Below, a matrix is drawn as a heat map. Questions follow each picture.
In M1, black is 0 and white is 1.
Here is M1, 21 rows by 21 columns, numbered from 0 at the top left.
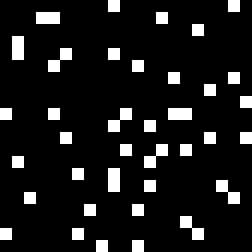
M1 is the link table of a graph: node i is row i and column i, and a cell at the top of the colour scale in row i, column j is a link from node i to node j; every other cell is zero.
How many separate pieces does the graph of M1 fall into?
1
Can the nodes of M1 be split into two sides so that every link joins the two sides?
no
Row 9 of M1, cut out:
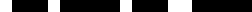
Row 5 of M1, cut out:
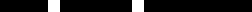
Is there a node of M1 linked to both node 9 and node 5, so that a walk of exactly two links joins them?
yes
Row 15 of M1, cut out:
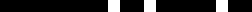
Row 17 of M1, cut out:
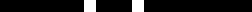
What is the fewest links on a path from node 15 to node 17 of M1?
5
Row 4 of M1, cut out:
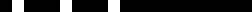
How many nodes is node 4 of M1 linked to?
3
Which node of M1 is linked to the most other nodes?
node 9
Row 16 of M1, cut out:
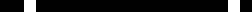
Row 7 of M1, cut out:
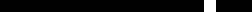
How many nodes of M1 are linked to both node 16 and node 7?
0
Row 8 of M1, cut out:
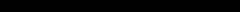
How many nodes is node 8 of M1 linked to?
1
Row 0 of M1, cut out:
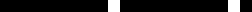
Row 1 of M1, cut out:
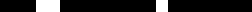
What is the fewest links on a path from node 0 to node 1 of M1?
3
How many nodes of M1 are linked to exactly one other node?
5
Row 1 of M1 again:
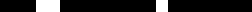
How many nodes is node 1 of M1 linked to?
3
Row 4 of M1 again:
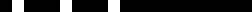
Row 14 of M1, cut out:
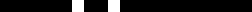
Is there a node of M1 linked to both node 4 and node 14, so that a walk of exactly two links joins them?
yes
